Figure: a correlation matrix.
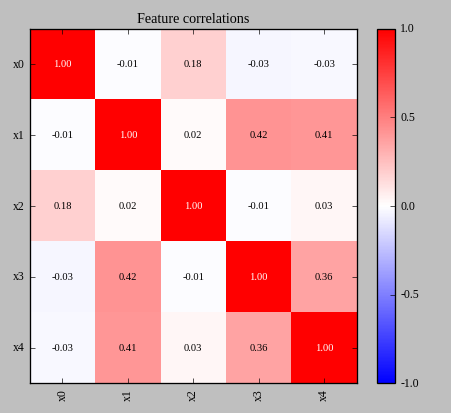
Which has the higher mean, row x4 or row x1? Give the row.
x1
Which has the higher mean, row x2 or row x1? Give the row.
x1
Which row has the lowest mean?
x0
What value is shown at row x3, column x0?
-0.03
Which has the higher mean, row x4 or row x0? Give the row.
x4
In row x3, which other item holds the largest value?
x1
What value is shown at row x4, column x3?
0.36
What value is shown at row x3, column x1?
0.42
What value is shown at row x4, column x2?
0.03
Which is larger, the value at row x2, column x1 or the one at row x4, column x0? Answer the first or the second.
the first
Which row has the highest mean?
x1
